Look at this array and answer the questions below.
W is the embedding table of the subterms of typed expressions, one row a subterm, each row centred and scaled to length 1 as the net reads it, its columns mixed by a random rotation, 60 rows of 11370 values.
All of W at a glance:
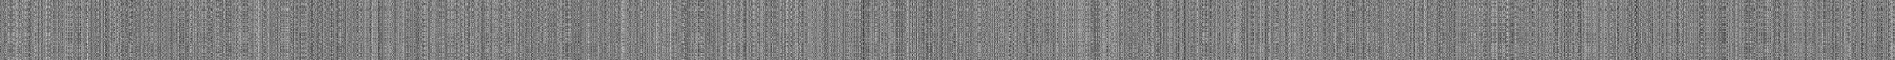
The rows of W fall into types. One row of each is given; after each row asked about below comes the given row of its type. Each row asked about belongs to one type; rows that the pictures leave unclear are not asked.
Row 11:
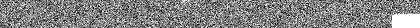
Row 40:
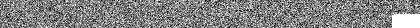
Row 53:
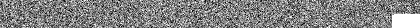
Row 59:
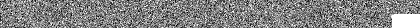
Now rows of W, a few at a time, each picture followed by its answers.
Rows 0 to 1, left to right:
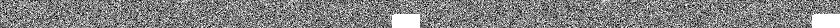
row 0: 11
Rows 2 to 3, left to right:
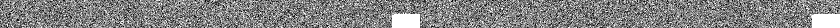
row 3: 59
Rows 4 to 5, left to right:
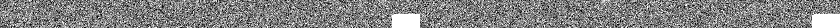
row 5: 11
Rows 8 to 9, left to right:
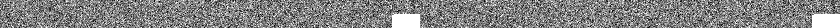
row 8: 40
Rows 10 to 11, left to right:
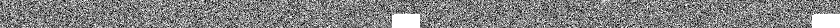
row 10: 53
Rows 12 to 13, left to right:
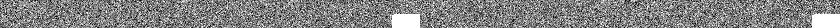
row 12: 11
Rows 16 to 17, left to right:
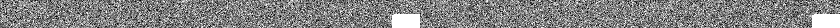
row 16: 11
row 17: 40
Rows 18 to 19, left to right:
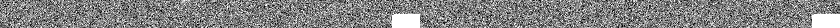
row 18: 11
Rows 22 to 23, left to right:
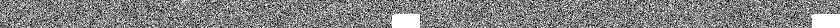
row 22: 11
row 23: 59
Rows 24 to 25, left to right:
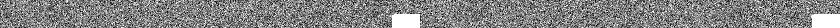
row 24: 40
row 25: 59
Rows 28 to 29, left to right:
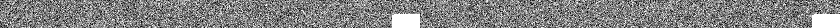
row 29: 40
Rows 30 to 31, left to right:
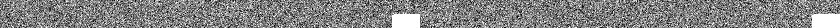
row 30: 40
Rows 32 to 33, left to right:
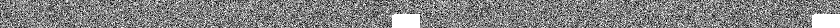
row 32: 40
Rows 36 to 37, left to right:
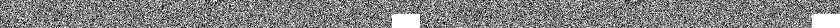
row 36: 59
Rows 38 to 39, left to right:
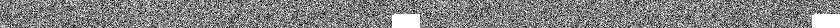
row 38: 40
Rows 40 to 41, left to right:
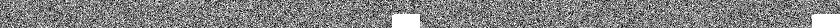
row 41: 59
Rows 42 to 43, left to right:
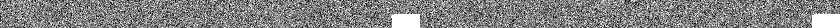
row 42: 59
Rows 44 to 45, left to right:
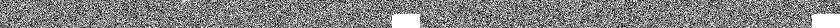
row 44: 11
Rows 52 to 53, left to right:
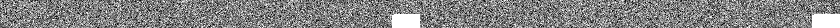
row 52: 11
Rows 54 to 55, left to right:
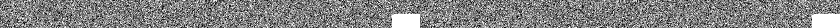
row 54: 59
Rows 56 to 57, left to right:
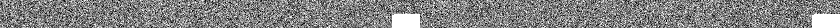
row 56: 53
